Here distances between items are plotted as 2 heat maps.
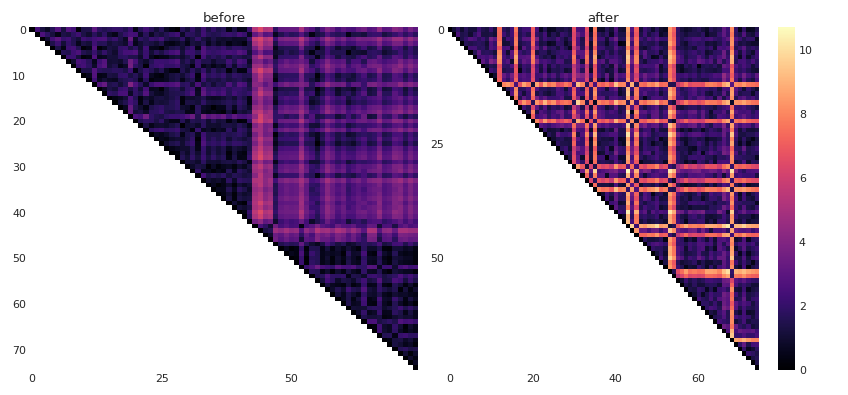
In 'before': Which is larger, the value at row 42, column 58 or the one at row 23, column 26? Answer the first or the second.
the first
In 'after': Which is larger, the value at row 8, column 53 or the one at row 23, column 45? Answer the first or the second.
the second
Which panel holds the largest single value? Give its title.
after
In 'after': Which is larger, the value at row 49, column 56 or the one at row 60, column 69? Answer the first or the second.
the second
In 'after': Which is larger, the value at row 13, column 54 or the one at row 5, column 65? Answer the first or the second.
the first
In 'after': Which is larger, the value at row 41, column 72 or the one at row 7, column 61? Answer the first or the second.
the second
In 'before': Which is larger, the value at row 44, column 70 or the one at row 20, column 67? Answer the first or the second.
the second
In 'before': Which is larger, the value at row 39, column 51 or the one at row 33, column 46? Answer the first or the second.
the second
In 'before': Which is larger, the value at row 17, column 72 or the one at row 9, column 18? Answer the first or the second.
the first
